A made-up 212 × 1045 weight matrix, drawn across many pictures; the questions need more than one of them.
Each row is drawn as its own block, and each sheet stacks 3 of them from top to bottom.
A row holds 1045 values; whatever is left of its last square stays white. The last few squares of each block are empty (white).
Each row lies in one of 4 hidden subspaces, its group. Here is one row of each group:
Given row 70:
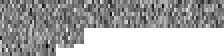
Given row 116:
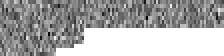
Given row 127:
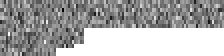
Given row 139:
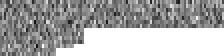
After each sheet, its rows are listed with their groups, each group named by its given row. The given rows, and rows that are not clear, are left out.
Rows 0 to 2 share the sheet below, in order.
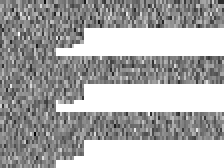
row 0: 116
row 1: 70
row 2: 139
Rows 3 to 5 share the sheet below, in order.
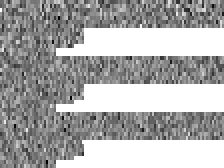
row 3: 116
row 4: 116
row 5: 127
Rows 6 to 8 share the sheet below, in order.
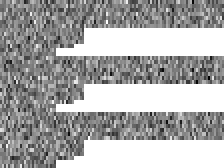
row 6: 139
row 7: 127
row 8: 127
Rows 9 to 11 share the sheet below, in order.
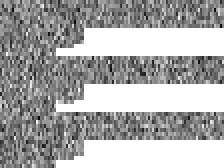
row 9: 116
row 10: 70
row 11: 127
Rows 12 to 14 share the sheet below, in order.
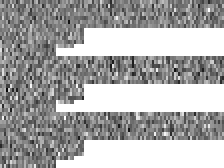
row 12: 70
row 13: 70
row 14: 127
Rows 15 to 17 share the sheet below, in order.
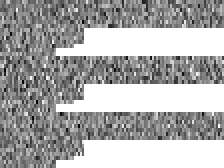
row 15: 116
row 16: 139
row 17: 139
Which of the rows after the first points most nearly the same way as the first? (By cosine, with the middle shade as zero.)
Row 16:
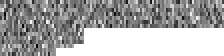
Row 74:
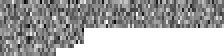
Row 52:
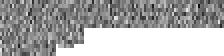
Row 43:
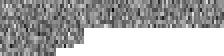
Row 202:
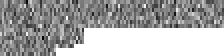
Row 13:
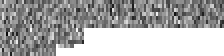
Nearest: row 202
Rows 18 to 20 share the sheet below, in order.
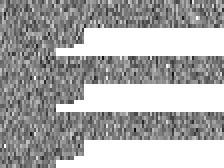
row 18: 139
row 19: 139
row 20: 139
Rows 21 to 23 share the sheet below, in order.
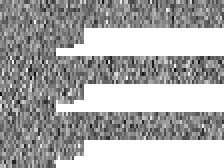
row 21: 139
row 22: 70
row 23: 127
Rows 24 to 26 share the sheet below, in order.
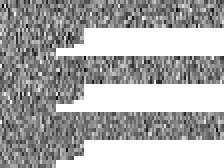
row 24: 127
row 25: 116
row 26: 116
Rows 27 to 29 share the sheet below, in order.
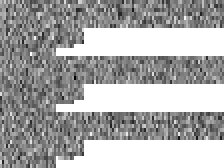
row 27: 70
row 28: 70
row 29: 70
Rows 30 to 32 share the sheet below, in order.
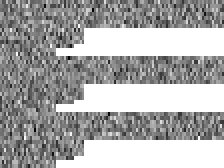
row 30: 127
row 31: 70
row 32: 127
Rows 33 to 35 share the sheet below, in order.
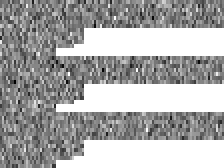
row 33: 70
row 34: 139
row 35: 116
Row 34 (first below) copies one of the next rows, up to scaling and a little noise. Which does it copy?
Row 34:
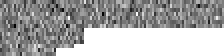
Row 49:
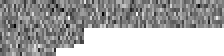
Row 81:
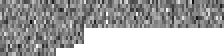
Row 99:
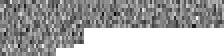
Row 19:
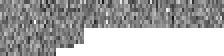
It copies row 49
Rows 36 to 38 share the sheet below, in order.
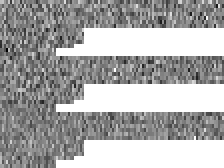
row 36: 70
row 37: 139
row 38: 70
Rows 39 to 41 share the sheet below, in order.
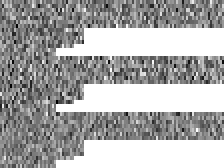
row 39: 127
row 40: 70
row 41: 139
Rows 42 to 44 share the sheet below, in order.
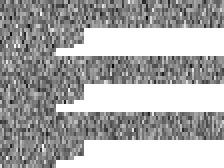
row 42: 116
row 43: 127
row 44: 116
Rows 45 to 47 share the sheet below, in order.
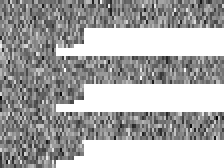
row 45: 70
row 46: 70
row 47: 70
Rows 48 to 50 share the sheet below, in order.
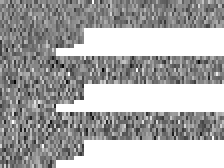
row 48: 70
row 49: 139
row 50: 116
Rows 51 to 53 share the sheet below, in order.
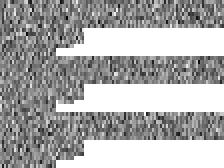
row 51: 139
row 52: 70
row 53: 116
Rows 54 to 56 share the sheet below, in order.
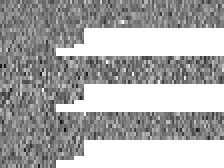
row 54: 70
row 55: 116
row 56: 139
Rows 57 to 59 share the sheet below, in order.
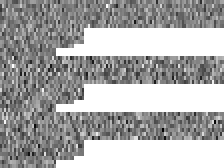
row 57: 116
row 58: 116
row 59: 127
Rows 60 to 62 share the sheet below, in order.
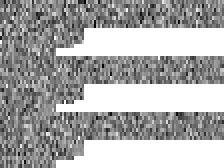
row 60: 70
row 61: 127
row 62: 127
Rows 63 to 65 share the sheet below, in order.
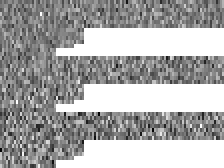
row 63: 116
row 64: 127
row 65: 70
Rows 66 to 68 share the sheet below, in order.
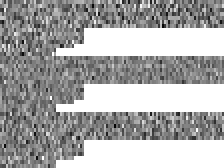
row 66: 127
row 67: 116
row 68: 139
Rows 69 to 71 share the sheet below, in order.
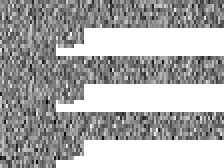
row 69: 70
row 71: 127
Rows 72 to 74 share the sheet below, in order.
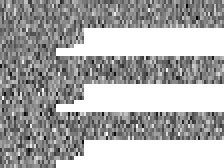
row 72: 139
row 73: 116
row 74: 139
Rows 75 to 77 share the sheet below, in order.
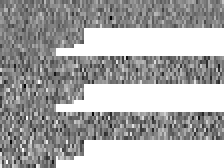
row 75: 116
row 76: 116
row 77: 70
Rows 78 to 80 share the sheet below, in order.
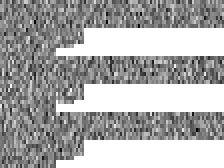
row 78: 139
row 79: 70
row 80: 139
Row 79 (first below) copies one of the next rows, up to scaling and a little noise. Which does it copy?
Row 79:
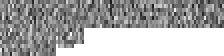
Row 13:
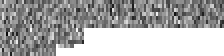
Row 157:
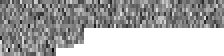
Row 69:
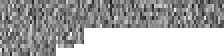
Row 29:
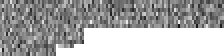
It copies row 69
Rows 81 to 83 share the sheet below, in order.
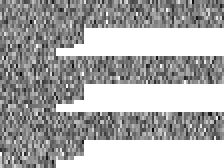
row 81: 139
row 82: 127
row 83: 70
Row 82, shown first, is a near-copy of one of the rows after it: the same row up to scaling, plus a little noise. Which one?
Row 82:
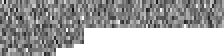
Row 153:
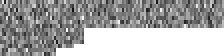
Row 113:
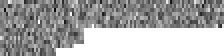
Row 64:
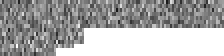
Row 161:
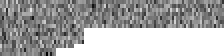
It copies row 153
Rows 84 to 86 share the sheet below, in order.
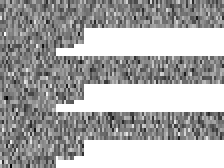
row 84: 139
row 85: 127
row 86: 70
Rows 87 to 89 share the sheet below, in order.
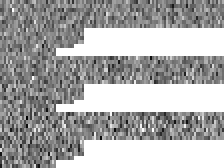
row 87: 139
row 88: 127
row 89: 70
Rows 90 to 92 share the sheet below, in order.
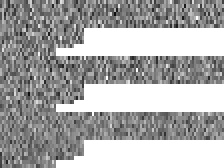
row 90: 139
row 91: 139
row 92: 70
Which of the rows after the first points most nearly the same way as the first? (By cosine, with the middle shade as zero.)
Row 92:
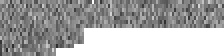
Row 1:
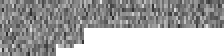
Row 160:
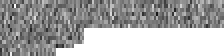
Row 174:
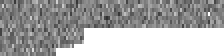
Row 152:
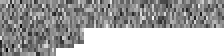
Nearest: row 152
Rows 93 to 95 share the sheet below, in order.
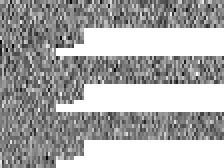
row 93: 70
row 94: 139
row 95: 70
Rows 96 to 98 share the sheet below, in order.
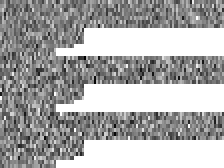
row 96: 139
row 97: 70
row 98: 139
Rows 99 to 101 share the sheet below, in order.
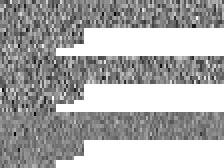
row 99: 139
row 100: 127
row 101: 116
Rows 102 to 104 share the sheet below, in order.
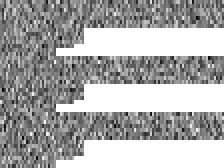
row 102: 139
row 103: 127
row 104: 139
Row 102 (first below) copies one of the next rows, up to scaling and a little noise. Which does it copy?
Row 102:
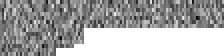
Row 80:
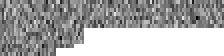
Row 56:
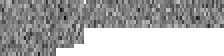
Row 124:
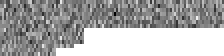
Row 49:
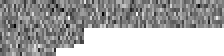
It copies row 80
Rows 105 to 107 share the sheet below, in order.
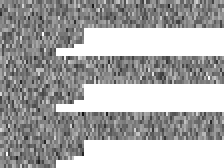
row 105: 116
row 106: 70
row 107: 127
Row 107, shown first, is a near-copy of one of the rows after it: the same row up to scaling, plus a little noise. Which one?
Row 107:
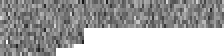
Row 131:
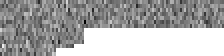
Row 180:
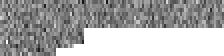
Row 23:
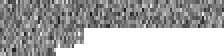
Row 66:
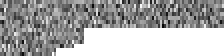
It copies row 180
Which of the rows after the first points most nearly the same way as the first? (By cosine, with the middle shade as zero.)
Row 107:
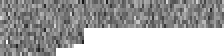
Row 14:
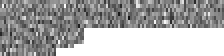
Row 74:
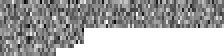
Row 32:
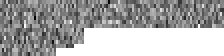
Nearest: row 14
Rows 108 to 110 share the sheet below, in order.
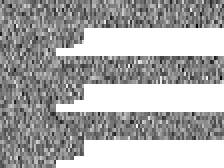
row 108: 127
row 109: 127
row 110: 139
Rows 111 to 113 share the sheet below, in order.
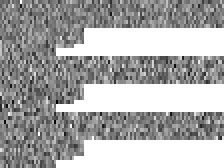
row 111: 70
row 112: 70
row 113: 127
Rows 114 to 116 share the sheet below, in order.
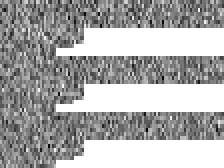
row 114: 116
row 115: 116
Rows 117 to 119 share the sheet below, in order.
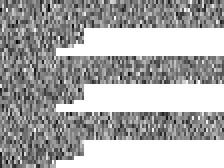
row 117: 116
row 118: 127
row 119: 70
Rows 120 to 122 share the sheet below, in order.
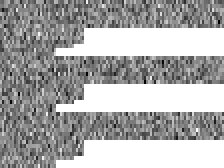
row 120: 116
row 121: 116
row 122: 139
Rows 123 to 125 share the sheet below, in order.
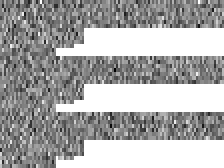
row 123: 127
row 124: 139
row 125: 70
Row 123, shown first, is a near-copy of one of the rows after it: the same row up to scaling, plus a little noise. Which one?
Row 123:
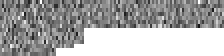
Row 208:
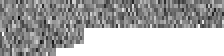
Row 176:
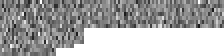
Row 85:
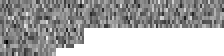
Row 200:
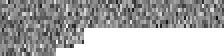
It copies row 176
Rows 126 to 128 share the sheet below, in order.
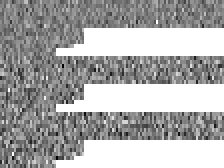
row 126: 139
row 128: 70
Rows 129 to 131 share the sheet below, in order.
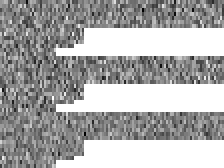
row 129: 139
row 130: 127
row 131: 127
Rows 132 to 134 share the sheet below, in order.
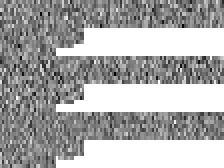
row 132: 116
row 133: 116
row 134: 70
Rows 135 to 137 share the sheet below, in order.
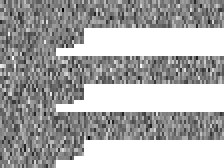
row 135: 127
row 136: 116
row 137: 116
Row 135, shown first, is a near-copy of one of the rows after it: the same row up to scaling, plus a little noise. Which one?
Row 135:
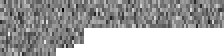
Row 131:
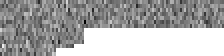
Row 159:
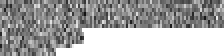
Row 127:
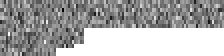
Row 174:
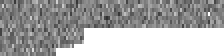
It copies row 127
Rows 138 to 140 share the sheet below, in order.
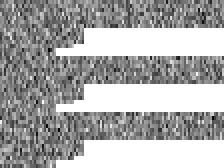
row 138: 116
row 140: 116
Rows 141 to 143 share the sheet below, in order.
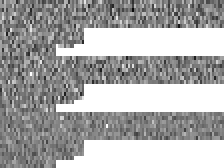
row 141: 70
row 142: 127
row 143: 127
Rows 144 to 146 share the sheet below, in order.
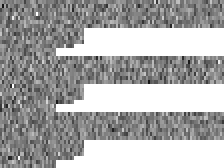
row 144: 127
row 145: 70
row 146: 127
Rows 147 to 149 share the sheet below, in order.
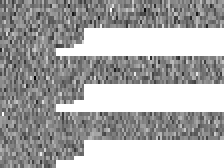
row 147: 70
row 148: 139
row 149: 127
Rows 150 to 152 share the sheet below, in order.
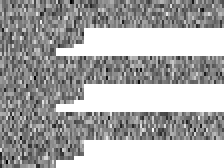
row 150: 116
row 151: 139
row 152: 70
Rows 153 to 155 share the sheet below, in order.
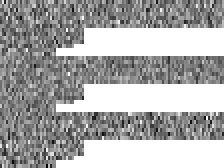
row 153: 127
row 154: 70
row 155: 127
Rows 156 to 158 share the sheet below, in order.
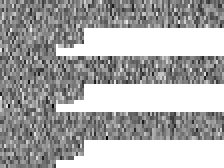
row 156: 70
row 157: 70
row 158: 139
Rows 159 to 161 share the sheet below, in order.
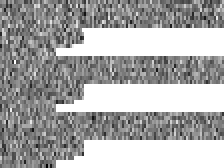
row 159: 127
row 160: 70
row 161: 127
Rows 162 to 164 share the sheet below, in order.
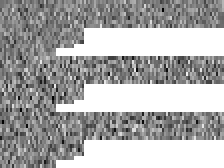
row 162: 116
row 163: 127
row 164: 70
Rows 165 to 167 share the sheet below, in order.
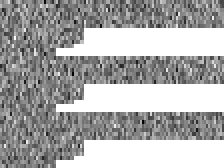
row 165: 116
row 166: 116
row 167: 139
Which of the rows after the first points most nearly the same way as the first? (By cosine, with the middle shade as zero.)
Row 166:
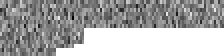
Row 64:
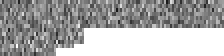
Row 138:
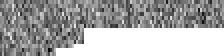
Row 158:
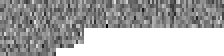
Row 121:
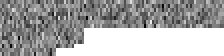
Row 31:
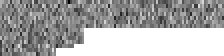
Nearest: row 121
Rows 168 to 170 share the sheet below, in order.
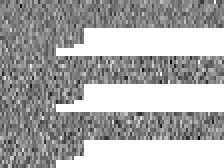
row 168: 70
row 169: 70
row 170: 127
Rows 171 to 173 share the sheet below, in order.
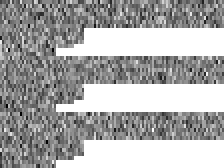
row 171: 70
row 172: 70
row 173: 70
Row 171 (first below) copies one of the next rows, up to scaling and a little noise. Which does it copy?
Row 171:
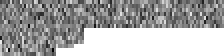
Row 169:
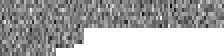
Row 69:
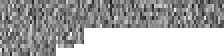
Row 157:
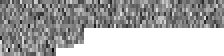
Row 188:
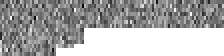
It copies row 157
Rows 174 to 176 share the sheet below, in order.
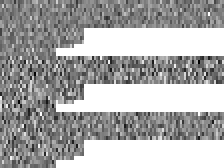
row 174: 127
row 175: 70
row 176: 127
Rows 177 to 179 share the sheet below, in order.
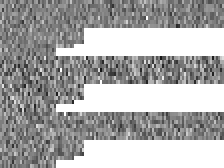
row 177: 70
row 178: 116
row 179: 70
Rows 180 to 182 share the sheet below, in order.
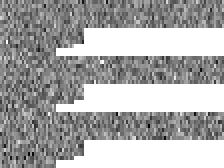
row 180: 127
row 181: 70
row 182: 127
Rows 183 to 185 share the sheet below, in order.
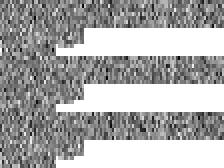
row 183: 70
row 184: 139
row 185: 70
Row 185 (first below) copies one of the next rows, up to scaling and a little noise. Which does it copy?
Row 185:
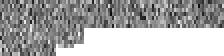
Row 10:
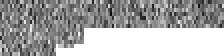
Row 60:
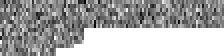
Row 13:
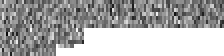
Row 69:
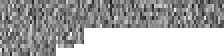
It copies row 10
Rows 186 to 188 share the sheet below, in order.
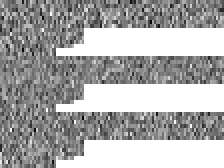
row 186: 116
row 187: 127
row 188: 70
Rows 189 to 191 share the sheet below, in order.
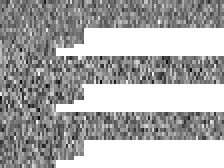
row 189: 70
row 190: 70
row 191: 127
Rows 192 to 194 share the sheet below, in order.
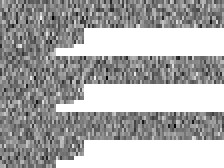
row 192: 116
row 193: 139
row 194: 139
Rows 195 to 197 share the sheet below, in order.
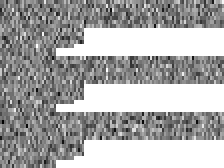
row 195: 116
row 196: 139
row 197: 70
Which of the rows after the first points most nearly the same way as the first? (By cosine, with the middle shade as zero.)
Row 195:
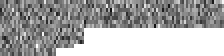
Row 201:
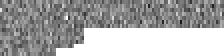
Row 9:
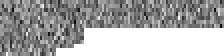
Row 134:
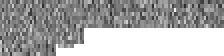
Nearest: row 134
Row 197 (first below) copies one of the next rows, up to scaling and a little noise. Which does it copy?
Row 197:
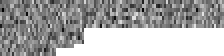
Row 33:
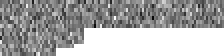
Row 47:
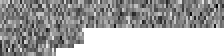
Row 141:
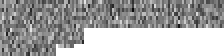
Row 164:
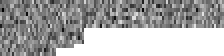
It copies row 164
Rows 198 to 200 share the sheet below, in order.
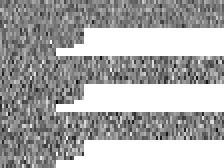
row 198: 116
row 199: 70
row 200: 127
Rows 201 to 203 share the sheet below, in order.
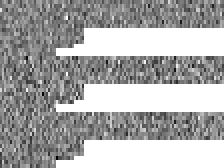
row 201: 116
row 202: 139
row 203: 70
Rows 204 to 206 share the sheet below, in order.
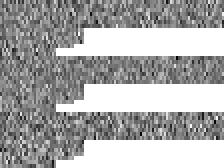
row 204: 127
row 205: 70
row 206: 70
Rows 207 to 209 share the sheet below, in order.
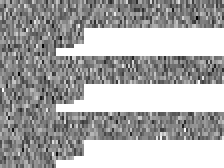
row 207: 139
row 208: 127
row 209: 127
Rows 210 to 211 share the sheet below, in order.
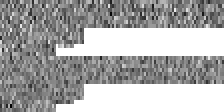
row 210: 70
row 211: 70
